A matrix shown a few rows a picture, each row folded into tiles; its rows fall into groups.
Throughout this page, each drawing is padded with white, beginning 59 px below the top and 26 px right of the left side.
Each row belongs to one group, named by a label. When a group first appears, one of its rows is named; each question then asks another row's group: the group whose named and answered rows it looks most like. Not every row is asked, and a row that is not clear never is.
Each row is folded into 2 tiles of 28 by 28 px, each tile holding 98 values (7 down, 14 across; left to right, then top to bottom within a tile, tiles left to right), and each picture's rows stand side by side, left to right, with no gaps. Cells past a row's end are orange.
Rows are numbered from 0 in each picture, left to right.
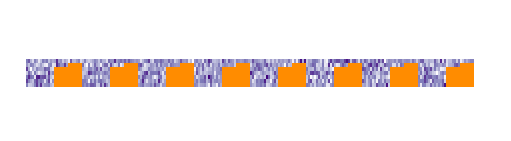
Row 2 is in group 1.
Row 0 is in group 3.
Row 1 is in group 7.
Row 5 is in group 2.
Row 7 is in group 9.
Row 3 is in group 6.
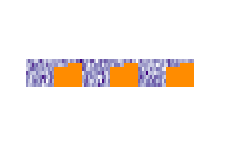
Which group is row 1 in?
1
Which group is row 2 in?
3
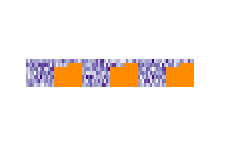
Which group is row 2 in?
6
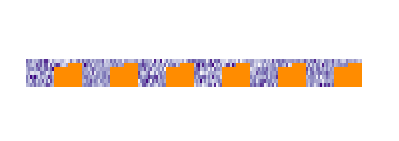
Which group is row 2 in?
9
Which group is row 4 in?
7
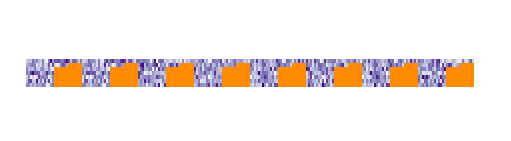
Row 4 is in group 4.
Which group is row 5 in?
1
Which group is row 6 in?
4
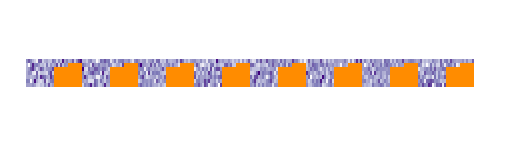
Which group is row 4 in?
1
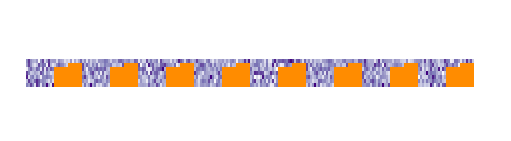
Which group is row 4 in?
2
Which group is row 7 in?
4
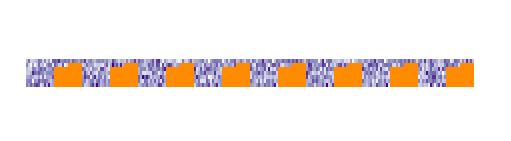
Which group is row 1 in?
3
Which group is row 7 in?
4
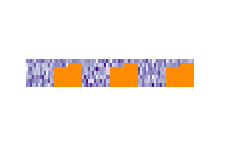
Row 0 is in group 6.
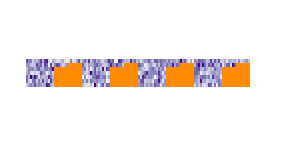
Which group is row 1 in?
4
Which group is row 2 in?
1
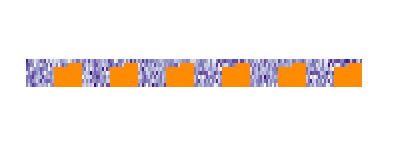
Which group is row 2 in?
6
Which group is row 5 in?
2
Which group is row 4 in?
6
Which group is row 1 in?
4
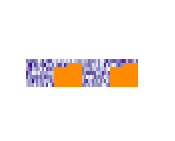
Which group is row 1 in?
2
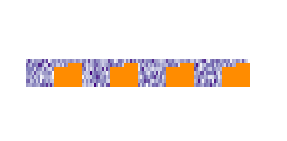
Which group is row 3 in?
1
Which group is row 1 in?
4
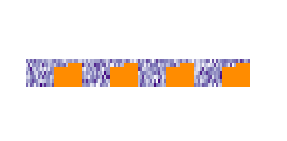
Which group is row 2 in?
1
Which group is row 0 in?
6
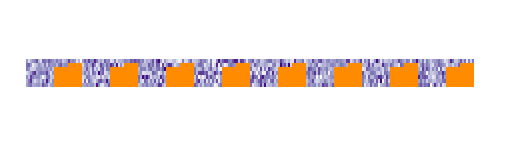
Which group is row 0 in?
1
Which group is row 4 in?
3
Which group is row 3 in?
2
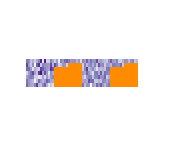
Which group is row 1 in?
6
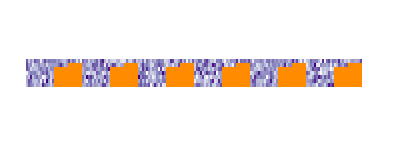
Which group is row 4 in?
1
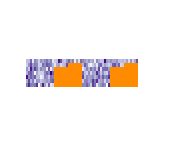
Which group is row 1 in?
7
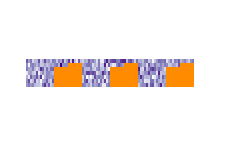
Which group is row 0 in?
1
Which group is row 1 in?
2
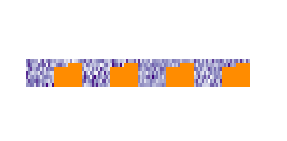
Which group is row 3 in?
1
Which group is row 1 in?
3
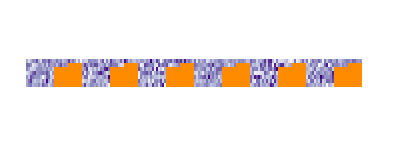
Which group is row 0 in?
1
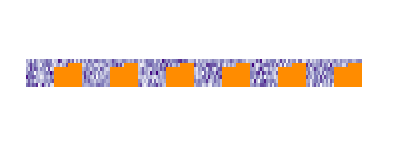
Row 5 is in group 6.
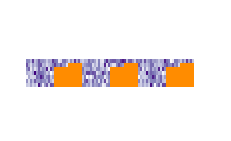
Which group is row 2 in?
4
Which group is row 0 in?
4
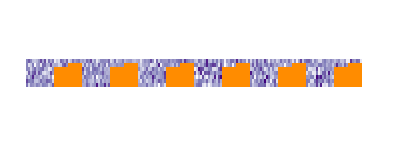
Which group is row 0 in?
9
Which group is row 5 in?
3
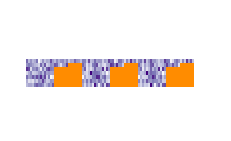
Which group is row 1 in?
4
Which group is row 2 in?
4
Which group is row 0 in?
3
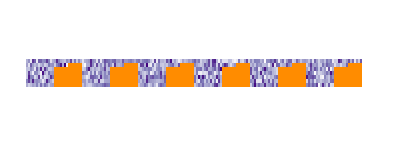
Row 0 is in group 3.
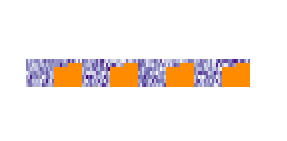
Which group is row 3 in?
2
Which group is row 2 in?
9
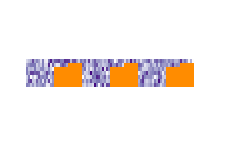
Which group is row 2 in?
1
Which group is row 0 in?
2
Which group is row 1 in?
4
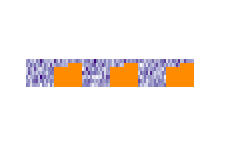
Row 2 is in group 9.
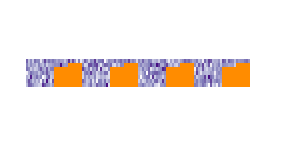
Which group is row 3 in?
6
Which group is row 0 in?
1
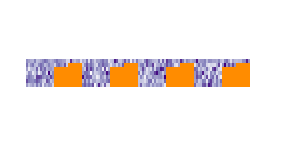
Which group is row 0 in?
3
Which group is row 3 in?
3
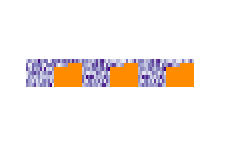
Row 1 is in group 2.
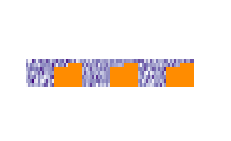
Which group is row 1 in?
6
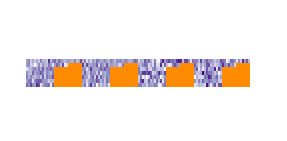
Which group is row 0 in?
7
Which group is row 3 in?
4
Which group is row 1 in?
6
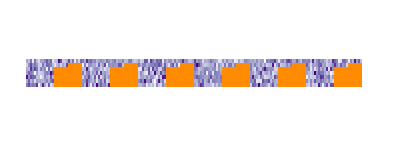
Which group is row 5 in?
4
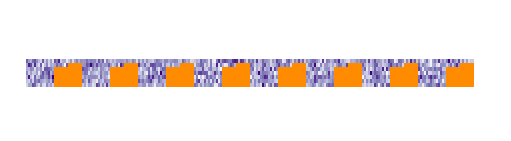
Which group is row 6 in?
4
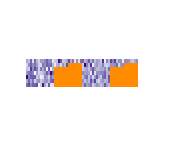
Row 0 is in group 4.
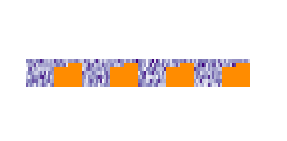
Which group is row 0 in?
6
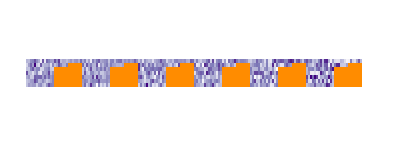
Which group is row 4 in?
2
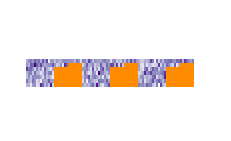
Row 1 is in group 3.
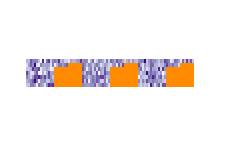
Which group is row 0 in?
9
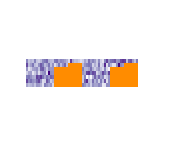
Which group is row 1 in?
2
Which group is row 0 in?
3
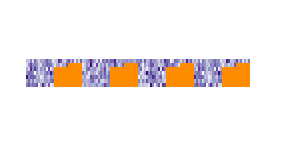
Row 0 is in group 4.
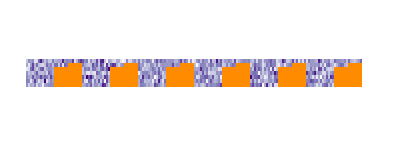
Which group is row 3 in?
9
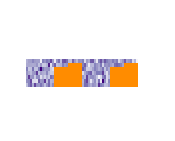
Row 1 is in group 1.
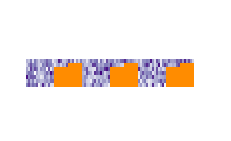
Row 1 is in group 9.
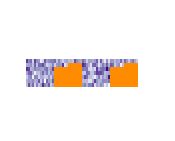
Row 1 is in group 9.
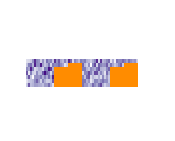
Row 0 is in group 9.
